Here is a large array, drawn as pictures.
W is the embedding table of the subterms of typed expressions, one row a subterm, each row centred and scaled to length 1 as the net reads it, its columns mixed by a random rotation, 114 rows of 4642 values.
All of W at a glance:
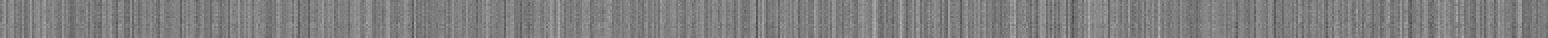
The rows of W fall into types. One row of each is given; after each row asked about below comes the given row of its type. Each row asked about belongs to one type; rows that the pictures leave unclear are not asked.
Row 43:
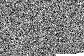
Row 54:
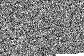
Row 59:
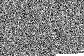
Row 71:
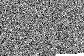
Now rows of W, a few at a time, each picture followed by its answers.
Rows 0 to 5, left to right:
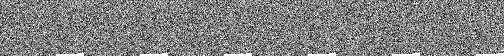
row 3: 71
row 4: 43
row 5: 59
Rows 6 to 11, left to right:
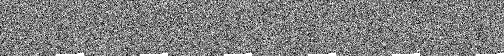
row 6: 71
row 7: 54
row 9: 43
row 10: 59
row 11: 71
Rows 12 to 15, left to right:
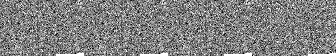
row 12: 43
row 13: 43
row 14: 43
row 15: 71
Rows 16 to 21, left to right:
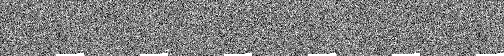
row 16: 59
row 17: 59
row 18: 43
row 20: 54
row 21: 59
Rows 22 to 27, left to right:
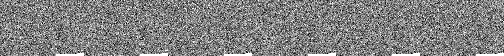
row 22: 71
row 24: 71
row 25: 43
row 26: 71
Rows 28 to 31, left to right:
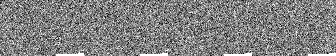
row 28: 54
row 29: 59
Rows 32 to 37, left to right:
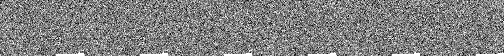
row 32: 54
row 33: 54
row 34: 59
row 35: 54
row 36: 54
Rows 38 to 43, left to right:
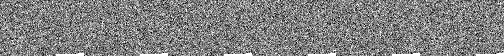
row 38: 54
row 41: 59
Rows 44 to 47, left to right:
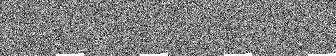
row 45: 43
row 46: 71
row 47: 59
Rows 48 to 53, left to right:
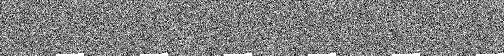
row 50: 54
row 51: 54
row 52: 59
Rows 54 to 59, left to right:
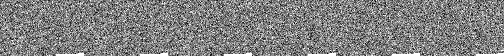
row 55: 43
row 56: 54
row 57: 71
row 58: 71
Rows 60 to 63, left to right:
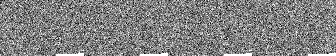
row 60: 54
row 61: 71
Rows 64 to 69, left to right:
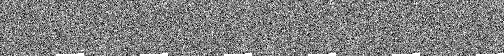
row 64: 59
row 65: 54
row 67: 43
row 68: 43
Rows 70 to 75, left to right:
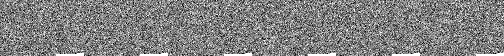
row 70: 43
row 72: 43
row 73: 54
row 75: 43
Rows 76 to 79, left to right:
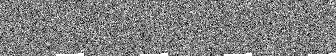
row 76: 59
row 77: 59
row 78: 54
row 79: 43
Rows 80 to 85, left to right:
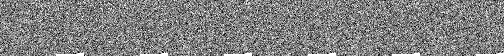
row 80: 43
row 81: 71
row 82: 43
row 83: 71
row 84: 54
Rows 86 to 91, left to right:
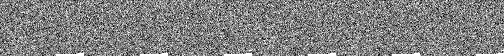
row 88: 59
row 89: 54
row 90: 54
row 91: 59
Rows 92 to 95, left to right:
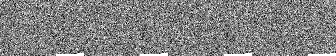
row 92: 43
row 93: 71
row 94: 59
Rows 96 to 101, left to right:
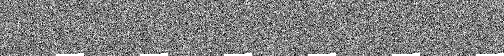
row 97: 43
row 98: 43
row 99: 54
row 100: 43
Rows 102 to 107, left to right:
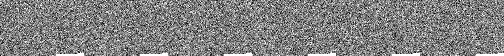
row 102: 71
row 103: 54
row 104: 54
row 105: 54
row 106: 59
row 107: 71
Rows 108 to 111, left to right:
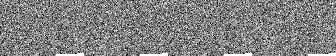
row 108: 71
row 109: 54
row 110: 71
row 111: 43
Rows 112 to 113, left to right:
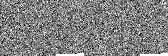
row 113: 43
